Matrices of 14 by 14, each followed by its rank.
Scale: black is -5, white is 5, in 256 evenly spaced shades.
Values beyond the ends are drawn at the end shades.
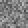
full rank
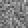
full rank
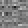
three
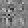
three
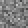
full rank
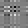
one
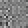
three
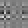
one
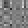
two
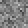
full rank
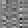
two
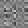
two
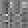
two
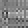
two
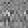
three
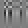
one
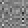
three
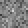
full rank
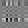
one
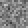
full rank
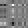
one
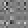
two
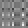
one
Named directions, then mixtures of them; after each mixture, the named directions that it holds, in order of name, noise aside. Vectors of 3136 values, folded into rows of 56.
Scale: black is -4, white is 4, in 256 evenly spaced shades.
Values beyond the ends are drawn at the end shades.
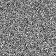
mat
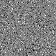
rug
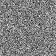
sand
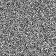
mat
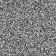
mat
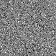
mat, rug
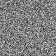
mat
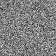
mat, rug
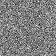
sand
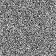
sand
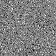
rug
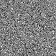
mat, rug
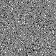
rug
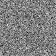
mat, sand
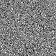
mat, rug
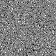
rug
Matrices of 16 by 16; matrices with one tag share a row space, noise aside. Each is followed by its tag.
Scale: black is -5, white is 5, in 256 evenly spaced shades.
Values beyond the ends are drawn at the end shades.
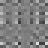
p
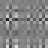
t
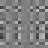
p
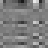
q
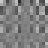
p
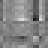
q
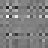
t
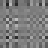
t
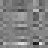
q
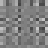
p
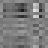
q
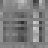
q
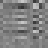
q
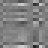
q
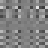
p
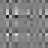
t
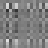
t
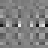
p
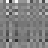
t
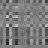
t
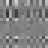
t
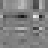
q
